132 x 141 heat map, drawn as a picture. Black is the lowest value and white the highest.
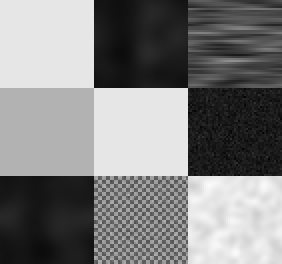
The table splits into 3 rows of 3 panels. Panel 1,1: very high, flat. Panel 1,2: very low, smooth, faint in contrast. Panel 1,3: low, streaked across. Panel 2,1: high, flat. Panel 2,2: very high, flat. Panel 2,3: very low, fine-grained, faint in contrast. Panel 3,1: very low, smooth, faint in contrast. Panel 3,2: middling, checkered, strong in contrast. Panel 3,3: very high, blotchy, faint in contrast.
